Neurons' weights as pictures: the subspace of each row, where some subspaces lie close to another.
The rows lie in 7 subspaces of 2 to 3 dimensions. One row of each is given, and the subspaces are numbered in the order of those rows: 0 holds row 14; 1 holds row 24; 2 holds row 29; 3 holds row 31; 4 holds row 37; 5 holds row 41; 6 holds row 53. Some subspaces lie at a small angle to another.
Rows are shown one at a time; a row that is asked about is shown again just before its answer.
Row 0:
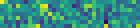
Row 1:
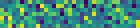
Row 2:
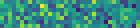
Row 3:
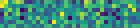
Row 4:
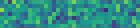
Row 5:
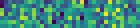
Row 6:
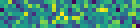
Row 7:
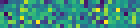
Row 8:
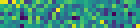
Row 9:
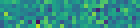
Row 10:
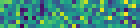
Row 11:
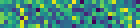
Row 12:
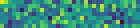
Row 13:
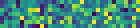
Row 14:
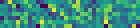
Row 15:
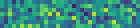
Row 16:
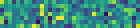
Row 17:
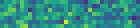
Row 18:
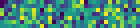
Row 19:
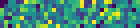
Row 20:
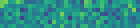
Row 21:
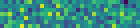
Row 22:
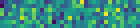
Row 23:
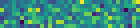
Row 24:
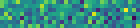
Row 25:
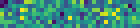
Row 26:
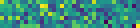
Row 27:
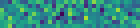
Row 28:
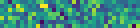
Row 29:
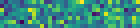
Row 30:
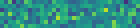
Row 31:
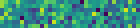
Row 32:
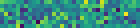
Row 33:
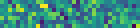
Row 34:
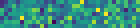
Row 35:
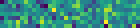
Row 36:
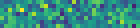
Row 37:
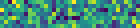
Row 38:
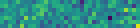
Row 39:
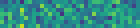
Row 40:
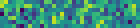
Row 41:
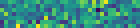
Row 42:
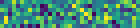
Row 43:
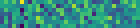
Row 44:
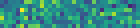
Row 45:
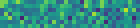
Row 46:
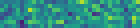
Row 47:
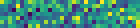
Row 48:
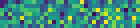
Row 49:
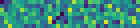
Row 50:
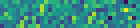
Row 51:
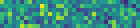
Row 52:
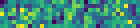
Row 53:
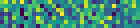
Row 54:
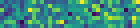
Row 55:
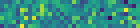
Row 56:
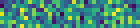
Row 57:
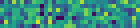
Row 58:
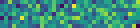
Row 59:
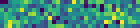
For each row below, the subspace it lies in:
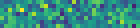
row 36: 0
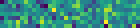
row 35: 0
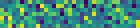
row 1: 6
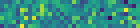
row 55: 5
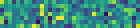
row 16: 6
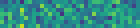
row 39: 6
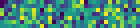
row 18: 3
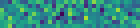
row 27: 6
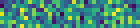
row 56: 3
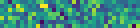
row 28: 0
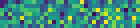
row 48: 1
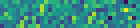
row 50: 5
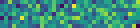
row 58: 6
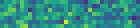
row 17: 2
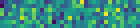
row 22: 3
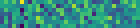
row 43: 6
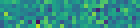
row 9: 5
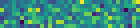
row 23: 2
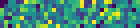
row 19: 5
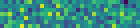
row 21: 4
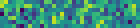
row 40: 2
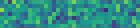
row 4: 4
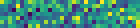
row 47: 2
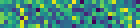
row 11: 2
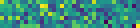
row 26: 4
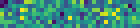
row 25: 1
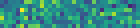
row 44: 1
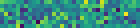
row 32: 5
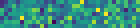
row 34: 3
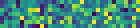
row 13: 3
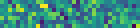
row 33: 0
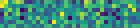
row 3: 1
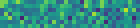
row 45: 1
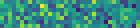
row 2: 4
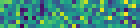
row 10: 5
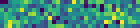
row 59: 0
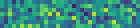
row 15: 0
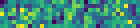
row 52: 2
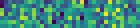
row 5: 3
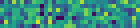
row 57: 6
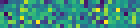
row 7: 5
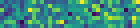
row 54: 2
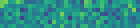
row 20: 1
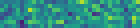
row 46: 2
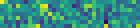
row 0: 0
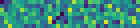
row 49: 4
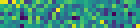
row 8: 6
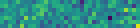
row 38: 5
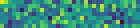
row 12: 0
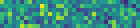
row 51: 4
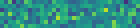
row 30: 4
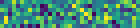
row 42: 0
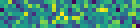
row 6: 4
